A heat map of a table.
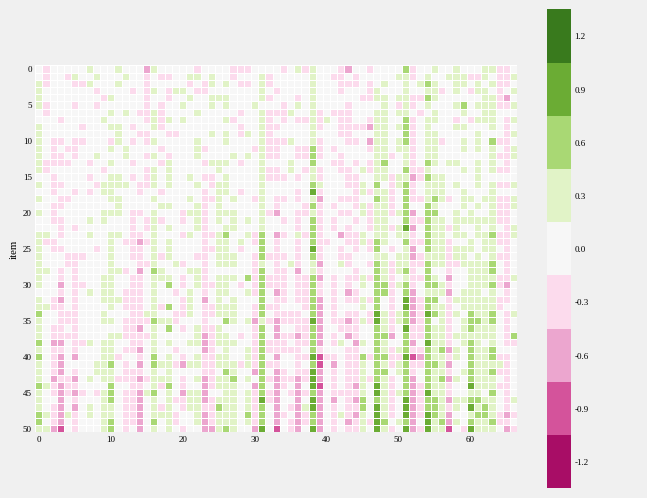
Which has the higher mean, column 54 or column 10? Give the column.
54
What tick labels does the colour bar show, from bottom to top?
-1.2, -0.9, -0.6, -0.3, 0.0, 0.3, 0.6, 0.9, 1.2
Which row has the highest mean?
16
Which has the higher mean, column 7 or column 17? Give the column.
7
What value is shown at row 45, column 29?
0.3
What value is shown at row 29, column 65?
-0.3
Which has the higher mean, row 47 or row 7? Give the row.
47
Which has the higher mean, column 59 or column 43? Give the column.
59
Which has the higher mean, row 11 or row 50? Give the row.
11
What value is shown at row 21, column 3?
-0.3
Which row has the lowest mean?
0
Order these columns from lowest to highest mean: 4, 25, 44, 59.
44, 4, 59, 25
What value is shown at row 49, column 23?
-0.6
